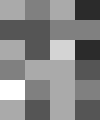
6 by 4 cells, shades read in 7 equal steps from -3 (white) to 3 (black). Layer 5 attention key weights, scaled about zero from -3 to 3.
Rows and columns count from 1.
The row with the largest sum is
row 2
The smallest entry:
-3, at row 5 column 1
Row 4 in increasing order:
-1 -1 0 1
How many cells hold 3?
0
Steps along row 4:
down same up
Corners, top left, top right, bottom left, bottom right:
-1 2 -1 1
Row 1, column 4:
2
